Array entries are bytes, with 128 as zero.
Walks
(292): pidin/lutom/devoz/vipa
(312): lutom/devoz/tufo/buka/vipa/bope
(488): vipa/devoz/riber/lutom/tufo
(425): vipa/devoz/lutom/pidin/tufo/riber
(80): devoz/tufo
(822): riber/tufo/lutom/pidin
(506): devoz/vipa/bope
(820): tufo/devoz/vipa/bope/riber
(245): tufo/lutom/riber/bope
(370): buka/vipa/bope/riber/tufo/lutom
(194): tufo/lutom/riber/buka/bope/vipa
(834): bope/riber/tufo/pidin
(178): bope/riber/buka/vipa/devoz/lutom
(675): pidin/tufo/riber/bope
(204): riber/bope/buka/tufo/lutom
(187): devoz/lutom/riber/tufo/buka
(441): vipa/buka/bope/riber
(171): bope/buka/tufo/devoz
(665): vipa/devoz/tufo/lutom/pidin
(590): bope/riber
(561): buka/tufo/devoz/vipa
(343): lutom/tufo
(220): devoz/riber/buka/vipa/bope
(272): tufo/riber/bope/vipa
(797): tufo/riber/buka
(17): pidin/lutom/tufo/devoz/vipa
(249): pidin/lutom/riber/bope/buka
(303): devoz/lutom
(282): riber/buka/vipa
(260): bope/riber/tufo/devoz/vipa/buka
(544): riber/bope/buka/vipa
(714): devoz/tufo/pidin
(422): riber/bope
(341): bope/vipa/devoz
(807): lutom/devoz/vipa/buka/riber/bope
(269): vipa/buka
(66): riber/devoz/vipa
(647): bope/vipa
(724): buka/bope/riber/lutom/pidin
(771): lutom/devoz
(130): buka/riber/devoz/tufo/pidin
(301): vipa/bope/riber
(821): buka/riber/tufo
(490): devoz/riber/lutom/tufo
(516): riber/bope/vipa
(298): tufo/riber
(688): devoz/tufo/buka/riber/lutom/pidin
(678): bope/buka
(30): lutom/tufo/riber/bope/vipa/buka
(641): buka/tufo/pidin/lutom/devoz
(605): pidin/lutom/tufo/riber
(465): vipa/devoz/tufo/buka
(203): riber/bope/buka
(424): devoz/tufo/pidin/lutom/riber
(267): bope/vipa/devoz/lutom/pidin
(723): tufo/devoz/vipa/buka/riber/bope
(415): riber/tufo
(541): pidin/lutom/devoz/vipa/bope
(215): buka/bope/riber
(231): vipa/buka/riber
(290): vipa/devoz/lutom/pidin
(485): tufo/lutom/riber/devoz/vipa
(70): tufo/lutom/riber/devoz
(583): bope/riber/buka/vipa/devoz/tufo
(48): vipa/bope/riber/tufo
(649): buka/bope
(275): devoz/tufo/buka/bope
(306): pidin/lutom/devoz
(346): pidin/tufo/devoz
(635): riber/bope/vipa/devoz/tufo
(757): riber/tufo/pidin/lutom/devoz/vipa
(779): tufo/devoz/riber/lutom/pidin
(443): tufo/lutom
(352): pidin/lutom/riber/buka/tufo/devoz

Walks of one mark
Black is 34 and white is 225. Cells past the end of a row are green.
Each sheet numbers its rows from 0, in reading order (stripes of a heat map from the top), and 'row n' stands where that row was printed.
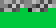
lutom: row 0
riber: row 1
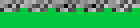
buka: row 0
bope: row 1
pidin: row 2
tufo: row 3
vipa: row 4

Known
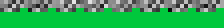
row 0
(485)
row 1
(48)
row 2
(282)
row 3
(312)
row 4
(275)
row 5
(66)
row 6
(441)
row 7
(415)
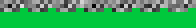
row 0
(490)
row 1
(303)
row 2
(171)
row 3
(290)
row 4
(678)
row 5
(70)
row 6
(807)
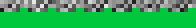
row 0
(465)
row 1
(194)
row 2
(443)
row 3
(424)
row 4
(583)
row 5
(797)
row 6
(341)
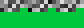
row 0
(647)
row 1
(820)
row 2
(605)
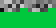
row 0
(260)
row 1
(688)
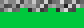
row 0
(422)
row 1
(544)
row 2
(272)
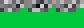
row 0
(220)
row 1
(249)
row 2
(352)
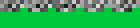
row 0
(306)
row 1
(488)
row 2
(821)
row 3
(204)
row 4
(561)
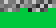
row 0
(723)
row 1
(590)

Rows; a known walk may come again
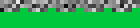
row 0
(231)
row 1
(245)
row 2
(822)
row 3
(675)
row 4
(516)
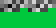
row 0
(80)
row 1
(272)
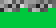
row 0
(269)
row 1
(779)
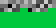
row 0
(714)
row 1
(441)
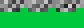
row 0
(561)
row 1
(649)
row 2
(678)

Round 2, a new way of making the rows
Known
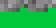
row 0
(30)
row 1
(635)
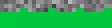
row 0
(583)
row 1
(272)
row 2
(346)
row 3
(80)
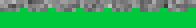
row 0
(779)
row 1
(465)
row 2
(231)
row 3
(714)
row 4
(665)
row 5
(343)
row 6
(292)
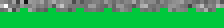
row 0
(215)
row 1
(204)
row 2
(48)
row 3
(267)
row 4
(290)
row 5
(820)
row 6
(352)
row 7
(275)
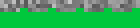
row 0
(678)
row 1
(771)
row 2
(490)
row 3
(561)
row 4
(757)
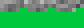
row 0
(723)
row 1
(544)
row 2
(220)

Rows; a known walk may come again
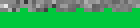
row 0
(441)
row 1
(272)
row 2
(267)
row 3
(171)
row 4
(312)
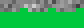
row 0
(714)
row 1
(194)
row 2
(352)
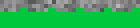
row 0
(424)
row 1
(583)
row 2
(757)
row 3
(641)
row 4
(370)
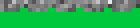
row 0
(675)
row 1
(488)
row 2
(341)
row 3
(422)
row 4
(343)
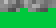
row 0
(821)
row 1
(647)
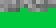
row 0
(204)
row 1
(292)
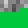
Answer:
(822)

